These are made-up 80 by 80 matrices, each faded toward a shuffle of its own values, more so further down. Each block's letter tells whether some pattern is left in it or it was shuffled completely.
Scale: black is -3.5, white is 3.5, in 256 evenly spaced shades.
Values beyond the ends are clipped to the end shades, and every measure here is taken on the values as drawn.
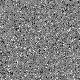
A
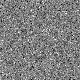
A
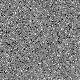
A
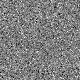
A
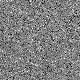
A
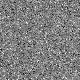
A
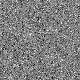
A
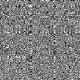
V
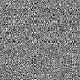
V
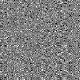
V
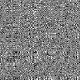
V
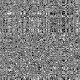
V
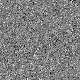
A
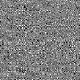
V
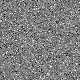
A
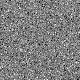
A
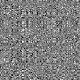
V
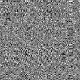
V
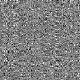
V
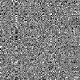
V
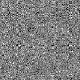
V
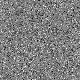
A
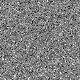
A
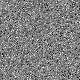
A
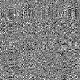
V
